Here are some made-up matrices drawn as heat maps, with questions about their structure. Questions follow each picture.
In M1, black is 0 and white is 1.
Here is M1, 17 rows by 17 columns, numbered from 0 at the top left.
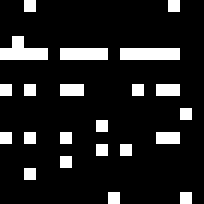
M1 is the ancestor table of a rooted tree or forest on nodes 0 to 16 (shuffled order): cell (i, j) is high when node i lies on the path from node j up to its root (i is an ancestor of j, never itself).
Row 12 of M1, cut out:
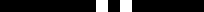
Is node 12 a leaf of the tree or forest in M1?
no
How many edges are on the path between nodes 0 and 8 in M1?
6
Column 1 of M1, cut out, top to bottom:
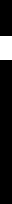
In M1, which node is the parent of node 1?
3
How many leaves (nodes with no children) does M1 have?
6
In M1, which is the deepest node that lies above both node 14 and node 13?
11
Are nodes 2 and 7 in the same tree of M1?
yes
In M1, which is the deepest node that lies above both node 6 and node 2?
7
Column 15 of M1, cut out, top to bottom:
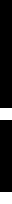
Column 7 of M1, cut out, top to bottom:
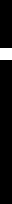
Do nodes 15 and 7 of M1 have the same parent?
no
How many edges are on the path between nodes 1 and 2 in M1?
7
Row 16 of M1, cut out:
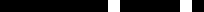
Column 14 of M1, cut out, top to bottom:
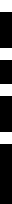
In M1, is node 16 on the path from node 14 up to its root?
no
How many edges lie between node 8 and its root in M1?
3
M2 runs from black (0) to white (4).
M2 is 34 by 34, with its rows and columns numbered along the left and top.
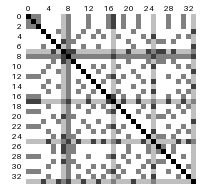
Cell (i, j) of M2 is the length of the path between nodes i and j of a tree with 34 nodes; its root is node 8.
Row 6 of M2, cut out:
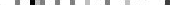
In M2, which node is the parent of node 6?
33
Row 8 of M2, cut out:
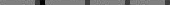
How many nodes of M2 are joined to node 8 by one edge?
4
